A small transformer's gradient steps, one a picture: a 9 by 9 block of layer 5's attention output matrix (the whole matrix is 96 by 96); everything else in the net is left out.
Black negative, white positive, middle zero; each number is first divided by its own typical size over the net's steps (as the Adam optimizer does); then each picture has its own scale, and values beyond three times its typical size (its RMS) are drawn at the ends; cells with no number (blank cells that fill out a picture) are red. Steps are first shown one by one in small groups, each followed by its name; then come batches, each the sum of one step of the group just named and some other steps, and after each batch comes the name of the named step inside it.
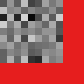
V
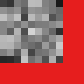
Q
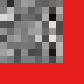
Q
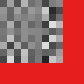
Q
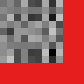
V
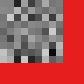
V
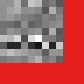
Q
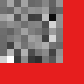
V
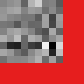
Q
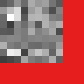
Q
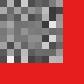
V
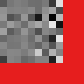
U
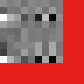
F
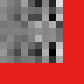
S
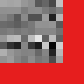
S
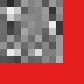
U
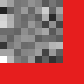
F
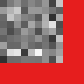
U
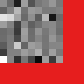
F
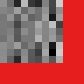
S
